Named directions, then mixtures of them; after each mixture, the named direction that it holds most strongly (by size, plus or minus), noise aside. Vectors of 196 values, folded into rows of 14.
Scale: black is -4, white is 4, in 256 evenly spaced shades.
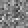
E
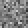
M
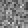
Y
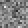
M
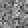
E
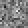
E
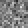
Y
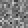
E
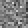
M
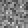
Y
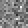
E
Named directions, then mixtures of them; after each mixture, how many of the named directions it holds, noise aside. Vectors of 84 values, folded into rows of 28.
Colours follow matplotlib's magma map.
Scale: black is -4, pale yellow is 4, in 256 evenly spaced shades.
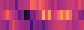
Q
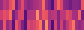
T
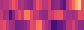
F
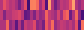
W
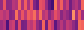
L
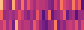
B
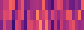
one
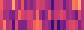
three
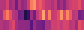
one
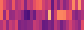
three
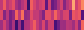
three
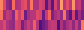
three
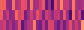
three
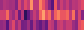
two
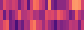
two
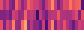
one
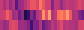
one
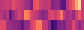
one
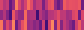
one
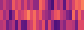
two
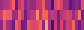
one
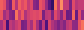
two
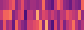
one
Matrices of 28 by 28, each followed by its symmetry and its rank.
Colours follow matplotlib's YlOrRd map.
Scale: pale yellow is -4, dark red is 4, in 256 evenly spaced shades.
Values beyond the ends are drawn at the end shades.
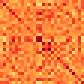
symmetric, rank five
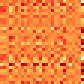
neither, rank three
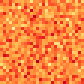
neither, full rank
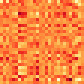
neither, rank three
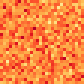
neither, full rank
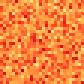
neither, full rank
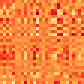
neither, rank three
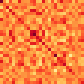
symmetric, rank five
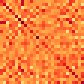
symmetric, rank five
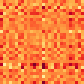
neither, rank three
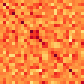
symmetric, rank five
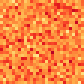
neither, full rank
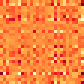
neither, rank three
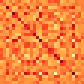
symmetric, rank five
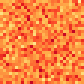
neither, full rank
